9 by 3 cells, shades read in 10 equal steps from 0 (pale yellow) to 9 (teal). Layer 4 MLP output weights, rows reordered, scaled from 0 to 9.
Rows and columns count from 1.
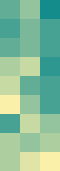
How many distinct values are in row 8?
2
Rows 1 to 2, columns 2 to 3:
4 9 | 5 7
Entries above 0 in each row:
3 3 3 3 3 2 3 3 2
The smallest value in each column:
0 1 0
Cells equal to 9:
1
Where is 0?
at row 6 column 1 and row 9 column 3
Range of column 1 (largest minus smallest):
7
